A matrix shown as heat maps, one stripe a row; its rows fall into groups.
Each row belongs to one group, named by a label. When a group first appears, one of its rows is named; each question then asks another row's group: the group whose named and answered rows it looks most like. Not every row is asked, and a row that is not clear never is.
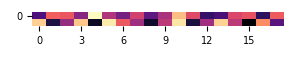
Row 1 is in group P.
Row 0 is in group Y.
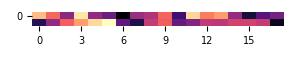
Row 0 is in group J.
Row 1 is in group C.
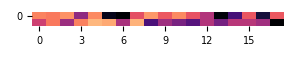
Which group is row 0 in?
Y
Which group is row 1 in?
C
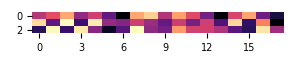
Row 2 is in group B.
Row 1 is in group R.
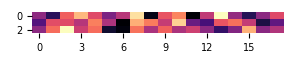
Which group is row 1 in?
Y
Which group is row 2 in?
Y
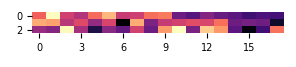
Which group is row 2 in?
P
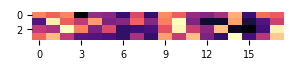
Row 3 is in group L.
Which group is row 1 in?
Y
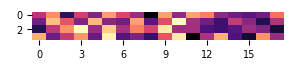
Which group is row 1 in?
Y
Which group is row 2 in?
C
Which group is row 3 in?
P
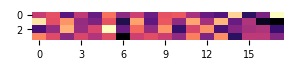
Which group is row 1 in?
J
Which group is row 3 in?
J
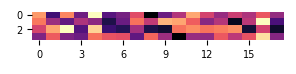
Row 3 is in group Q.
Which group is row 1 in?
B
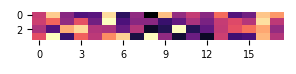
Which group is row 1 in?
Q
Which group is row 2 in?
P
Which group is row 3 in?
Q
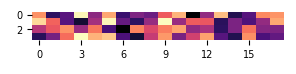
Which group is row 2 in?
Y
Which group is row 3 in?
C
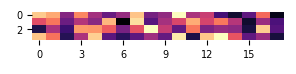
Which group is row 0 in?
B
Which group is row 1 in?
J
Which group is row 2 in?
Q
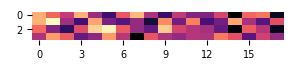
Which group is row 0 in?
B
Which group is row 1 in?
L
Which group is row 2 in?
C
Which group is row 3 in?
Q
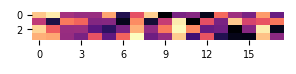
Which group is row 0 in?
Q
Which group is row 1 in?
P
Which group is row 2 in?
B
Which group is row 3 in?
B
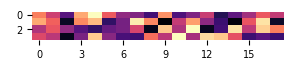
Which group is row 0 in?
C
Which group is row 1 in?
B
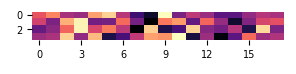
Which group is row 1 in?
P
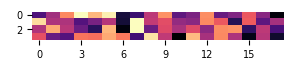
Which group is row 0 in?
C
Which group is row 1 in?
J
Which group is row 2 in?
J
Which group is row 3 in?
Q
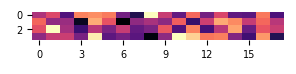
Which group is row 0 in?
Q
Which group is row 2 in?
L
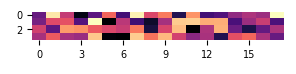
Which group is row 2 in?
P
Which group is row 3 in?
Y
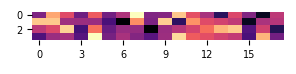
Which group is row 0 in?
Y
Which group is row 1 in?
J
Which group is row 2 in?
R
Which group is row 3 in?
R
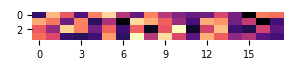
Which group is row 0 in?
Q
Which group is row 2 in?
P
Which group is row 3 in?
J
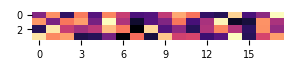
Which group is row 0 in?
L
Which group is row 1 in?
P
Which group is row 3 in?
L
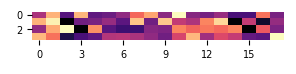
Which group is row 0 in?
B
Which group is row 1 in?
J
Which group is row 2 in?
R
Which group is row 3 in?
L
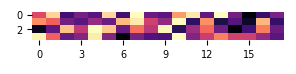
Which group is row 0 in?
J
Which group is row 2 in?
C
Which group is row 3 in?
R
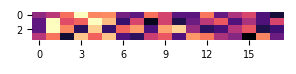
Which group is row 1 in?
C
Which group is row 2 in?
Y
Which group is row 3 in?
Q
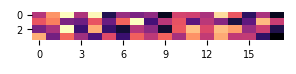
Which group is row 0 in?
R
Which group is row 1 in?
B
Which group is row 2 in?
R
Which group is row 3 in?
J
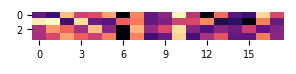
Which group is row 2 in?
Y
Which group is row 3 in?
P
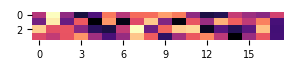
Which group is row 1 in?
Q
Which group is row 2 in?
B
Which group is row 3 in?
B
